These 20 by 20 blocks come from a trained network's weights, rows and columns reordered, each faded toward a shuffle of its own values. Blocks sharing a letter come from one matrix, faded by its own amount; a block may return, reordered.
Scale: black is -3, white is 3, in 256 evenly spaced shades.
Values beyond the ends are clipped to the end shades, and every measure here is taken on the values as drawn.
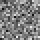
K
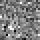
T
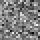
K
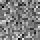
K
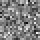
K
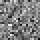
K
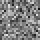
K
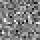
T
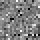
T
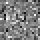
T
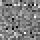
T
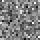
T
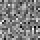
K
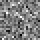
K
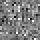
T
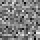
T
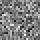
K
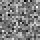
K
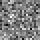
T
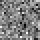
K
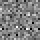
T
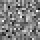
K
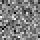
K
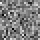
T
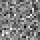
T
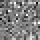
T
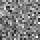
K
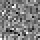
T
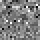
T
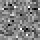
T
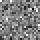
T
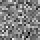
K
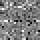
T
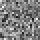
K
